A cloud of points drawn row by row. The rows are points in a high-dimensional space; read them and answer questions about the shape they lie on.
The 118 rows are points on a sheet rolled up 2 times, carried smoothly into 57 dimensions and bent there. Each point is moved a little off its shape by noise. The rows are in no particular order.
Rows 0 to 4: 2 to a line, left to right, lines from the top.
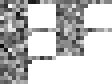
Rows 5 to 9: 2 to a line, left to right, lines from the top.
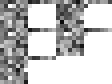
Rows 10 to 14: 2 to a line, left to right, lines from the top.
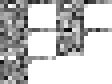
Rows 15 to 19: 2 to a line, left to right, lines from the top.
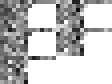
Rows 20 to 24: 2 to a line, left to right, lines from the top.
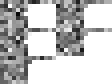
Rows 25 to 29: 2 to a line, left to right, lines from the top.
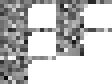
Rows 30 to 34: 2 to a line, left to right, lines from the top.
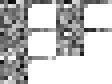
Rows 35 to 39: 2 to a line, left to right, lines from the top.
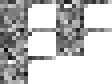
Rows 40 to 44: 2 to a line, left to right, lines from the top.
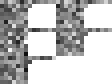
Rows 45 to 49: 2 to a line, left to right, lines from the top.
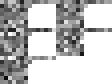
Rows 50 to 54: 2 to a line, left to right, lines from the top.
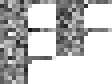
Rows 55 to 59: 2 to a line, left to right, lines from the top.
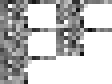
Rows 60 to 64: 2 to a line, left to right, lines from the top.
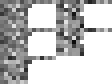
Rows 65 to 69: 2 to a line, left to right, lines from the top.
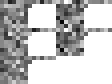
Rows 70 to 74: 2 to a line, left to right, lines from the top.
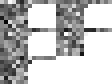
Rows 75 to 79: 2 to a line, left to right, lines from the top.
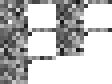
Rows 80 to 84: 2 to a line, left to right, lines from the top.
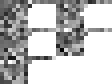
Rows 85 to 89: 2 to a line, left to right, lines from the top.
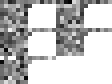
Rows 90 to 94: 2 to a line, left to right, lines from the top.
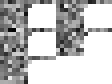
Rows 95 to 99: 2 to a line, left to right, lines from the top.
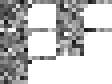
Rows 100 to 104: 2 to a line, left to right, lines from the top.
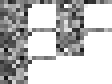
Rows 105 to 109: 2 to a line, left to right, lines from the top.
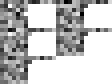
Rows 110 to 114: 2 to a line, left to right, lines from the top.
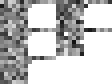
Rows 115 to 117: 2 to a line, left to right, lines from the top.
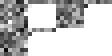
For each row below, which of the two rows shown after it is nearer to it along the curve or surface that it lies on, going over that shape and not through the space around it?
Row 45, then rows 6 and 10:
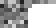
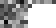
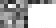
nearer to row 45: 6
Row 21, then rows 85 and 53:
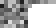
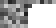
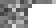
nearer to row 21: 53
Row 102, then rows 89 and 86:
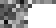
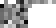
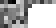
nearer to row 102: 89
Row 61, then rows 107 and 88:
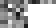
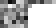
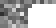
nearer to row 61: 107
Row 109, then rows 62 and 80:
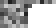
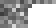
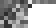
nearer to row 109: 80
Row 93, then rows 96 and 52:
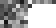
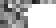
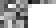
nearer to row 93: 96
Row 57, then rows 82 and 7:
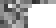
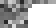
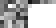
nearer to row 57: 82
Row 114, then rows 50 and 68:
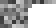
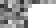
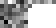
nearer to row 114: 50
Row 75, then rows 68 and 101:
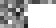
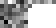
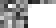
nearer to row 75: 101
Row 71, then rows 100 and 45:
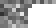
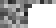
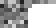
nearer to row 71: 45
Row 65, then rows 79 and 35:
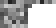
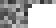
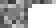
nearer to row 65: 35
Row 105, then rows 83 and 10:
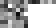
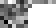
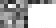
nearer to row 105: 10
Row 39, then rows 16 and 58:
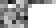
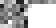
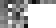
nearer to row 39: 58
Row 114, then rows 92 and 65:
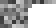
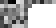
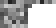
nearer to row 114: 65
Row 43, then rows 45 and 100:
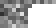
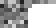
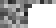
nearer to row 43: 45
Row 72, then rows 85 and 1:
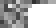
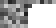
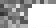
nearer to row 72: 85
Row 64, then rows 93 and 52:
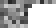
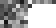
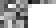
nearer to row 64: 93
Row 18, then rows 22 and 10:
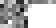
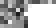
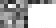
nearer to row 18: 22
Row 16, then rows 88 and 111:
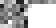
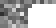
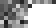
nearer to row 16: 111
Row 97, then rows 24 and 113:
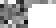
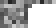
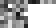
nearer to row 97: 113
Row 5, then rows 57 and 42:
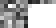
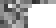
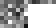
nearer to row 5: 42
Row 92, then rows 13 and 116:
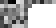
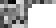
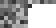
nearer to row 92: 13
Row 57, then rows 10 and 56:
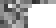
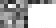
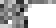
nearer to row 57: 56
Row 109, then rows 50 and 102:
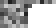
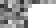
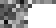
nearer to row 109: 102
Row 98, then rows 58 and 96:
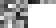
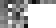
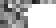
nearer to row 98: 58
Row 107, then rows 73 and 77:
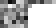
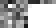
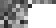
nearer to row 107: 73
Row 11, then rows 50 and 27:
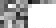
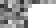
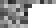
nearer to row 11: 27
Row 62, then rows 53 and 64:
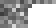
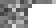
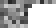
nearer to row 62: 53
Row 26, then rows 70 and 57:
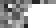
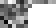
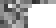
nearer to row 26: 57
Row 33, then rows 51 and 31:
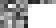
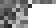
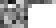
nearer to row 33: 31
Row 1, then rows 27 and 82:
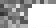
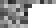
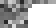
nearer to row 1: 82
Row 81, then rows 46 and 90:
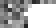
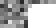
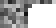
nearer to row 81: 46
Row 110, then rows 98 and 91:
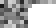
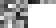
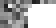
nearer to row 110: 91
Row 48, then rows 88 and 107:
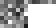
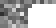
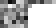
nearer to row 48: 107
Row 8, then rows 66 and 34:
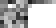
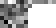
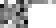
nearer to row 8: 34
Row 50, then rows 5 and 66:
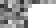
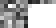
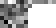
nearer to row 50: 66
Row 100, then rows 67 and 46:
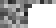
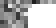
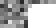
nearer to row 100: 67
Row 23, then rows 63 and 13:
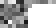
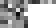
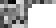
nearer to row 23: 63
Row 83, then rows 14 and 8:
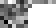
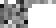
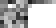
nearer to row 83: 14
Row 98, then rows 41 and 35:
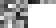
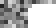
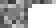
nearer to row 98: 35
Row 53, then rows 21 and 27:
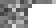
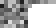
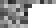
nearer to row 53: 21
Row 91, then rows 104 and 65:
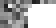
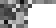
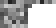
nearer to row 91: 65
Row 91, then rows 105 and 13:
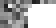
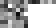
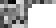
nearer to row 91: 105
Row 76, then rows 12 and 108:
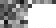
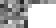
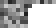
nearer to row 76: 108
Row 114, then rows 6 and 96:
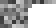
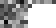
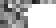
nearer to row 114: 96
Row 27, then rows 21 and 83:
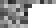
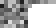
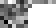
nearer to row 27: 83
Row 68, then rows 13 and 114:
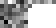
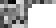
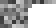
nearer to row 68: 114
